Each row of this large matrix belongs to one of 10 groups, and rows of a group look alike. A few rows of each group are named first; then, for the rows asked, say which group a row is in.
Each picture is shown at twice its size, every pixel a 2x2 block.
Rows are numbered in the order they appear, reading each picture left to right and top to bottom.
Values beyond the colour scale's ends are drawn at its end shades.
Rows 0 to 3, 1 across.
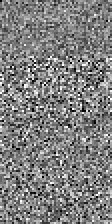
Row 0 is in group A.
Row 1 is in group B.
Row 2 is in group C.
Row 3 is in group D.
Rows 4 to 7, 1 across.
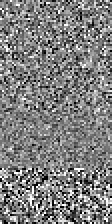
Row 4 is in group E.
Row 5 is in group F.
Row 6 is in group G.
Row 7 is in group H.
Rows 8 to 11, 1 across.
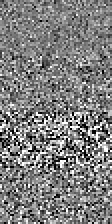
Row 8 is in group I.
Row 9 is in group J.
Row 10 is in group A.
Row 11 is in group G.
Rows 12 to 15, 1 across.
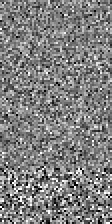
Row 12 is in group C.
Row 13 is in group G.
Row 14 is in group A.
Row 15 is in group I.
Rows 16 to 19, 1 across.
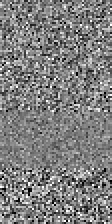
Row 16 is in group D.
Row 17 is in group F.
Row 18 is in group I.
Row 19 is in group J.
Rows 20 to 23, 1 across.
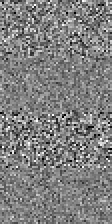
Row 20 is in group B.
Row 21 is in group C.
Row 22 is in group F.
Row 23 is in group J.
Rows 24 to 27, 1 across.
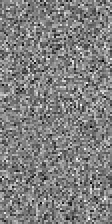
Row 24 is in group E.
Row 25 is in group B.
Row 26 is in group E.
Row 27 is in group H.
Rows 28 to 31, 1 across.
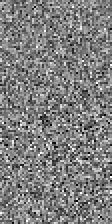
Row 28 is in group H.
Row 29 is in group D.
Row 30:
E
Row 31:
D
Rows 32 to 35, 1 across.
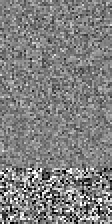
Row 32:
D
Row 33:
J
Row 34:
B
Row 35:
J
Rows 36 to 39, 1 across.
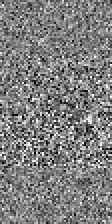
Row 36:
C
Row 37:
D
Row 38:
F
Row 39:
J
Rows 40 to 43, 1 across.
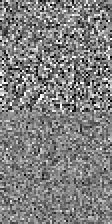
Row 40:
A
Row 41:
C
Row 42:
E
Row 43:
J
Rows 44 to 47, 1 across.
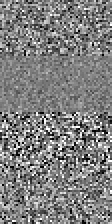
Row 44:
D
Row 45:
G
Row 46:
A
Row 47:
B
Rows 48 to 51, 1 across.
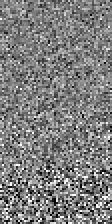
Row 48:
E
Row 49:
F
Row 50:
I
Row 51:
E
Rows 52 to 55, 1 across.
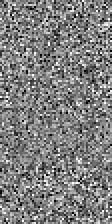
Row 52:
I
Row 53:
E
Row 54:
E
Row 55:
A
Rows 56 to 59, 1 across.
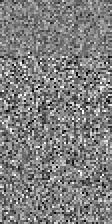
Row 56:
F
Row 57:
F
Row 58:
H
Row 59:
J
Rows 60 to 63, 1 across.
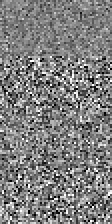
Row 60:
E
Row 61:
D
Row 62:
J
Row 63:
G
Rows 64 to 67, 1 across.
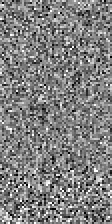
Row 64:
J
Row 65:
C
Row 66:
H
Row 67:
G
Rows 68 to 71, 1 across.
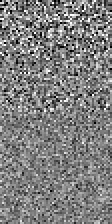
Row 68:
A
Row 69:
G
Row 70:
C
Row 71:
F
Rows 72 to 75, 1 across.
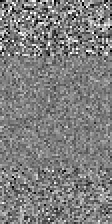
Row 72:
I
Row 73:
I
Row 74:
C
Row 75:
F
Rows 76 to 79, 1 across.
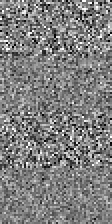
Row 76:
E
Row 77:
F
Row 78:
D
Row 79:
H
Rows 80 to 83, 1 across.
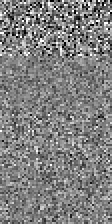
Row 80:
C
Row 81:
E
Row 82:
B
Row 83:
E
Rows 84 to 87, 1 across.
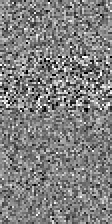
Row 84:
B
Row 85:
E
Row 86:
G
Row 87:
H
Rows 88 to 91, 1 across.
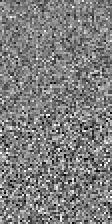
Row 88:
H
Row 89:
A
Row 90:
E
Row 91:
C
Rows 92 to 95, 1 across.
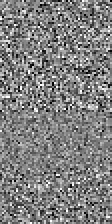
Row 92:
E
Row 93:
J
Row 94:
I
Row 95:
G
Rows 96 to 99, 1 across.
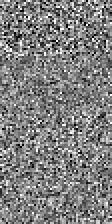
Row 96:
G
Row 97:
A
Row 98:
B
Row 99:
A
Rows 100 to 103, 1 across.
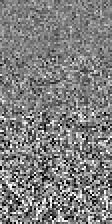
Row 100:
I
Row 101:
A
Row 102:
J
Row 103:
H
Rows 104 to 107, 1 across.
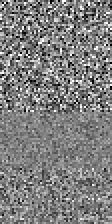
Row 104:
C
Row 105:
D
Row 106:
E
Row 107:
J
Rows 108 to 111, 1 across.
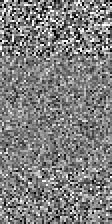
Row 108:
I
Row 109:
G
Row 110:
E
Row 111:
D
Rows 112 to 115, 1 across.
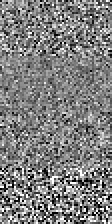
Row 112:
E
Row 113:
E
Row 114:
F
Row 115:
J
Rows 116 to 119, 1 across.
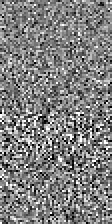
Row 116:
B
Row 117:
I
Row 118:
H
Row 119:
H
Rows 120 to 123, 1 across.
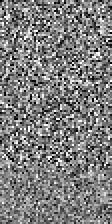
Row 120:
F
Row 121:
D
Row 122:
G
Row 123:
F
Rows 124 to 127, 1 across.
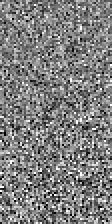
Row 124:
H
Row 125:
D
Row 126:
J
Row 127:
J
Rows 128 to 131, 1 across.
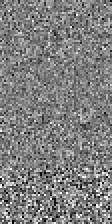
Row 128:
I
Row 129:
C
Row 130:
J
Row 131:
E
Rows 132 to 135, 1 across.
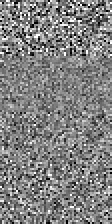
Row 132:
B
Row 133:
J
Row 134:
B
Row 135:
I
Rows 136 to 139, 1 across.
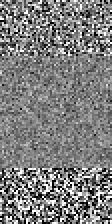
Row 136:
J
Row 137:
C
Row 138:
F
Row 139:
D
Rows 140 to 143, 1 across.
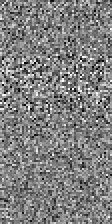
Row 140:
C
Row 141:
B
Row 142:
B
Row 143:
E
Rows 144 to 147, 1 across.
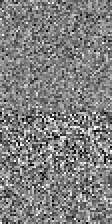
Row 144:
F
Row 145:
B
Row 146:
A
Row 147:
H
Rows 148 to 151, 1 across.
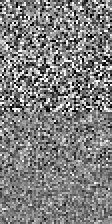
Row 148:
G
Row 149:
I
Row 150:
F
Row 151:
A
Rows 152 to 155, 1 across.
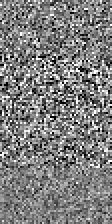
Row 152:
D
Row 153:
A
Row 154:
A
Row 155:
I
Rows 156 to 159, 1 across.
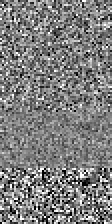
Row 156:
I
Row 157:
F
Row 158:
J
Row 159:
J
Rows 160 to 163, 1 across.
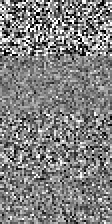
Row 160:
B
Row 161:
A
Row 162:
G
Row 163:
J
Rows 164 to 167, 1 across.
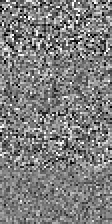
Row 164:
G
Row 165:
I
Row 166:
A
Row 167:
D
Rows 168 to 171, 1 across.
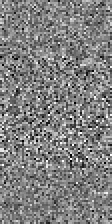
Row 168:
B
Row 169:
F
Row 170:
B
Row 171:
I
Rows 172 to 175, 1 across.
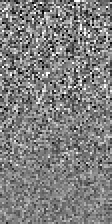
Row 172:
H
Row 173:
H
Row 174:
I
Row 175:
F
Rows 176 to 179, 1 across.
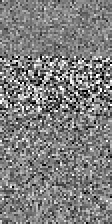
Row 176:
A
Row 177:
D
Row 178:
C
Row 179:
H
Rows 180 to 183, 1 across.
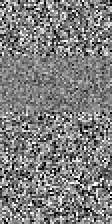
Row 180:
I
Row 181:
D
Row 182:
E
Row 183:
A
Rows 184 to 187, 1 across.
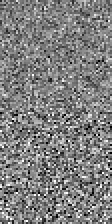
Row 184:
A
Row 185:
B
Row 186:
F
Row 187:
E
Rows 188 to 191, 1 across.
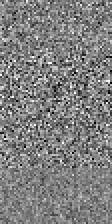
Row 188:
B
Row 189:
I
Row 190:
C
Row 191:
H
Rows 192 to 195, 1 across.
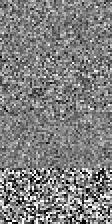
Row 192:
I
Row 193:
A
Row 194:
F
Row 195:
B
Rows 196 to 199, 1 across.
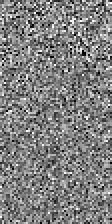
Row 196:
B
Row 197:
C
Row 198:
I
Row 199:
I
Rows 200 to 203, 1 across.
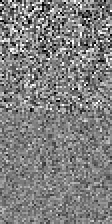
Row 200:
J
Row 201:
B
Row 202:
E
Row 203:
A
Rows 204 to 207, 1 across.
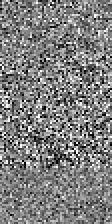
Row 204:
A
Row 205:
E
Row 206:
D
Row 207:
G
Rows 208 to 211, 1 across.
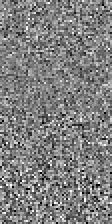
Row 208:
B
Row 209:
E
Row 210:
J
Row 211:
H
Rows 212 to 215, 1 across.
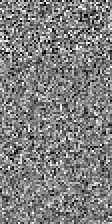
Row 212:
E
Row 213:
C
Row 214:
G
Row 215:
A
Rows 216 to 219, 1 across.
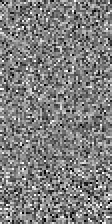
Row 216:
C
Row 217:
C
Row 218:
J
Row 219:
E
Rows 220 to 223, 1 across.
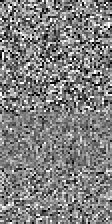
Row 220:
I
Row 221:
A
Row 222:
H
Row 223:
B
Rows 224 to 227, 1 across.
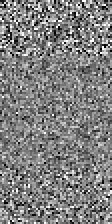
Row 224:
I
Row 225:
J
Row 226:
A
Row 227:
G
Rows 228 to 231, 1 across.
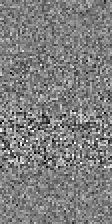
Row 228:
J
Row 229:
C
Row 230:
J
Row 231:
C
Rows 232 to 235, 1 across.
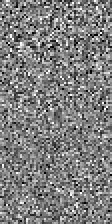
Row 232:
G
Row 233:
G
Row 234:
I
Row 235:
D
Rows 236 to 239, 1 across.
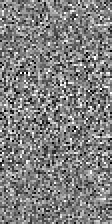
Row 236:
I
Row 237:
G
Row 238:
I
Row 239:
F
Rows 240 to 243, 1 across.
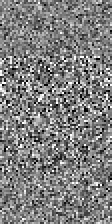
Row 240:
D
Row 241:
C
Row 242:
D
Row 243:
A
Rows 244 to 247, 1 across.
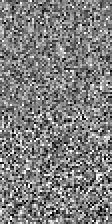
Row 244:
H
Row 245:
F
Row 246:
I
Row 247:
G
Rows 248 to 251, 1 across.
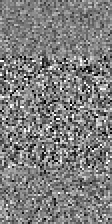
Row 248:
E
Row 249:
J
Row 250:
G
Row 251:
E
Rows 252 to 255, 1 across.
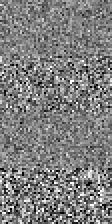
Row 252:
J
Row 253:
D
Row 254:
G
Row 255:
F
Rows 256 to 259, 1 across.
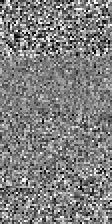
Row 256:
G
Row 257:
C
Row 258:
A
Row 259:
E
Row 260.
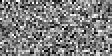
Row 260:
A
